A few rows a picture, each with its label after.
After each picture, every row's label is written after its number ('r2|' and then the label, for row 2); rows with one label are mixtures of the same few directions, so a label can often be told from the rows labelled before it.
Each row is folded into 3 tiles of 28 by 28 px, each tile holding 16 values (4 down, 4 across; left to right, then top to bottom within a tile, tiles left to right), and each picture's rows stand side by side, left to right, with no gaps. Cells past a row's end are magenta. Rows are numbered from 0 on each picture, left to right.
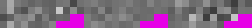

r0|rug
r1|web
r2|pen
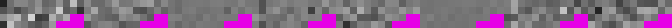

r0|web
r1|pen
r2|rug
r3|rug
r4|web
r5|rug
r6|rug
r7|pen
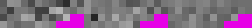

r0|pen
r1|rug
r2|pen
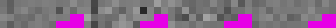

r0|rug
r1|rug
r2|web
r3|web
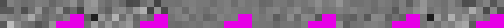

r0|web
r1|rug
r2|web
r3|pen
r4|web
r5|rug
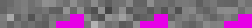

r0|rug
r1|web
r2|pen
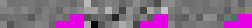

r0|web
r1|web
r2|web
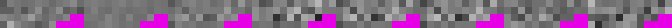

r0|web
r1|pen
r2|web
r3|pen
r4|web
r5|web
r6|web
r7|web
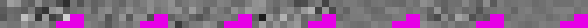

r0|pen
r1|pen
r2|web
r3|rug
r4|pen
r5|web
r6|pen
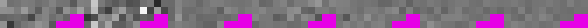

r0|web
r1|rug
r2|rug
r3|pen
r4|rug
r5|web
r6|web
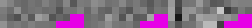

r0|web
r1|pen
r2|rug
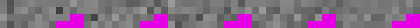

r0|rug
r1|rug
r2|web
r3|pen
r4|web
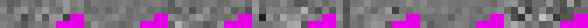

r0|pen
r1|web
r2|web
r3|rug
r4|rug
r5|web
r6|web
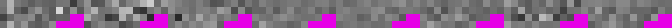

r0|rug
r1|pen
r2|rug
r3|web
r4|pen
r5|web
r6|web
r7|pen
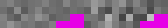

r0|web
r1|pen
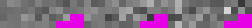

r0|pen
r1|pen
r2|rug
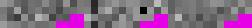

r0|web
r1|rug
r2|rug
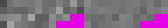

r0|web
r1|web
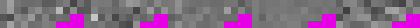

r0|rug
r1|rug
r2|rug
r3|rug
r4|pen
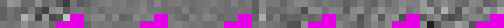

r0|pen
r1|web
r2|web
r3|rug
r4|pen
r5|web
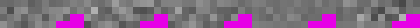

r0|pen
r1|pen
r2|pen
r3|web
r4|pen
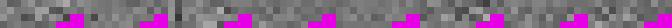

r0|pen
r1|rug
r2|rug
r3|web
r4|web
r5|pen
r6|pen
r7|web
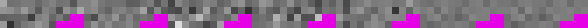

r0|web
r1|rug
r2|web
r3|pen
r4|rug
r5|web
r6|web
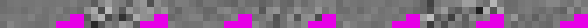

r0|web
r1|web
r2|pen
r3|pen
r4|web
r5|rug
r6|rug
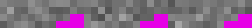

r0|pen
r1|web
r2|web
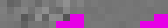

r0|pen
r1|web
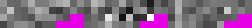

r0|pen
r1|pen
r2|rug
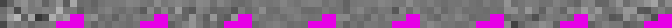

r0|web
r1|rug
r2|pen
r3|pen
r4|rug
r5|web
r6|web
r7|pen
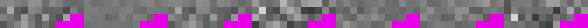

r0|pen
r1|pen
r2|pen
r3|pen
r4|web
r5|pen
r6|rug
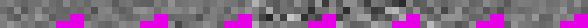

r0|web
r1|pen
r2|web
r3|web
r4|pen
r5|web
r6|web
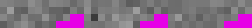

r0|pen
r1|rug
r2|rug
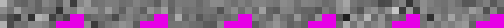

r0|web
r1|web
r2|rug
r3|pen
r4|rug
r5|rug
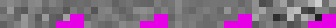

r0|pen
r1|pen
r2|rug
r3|pen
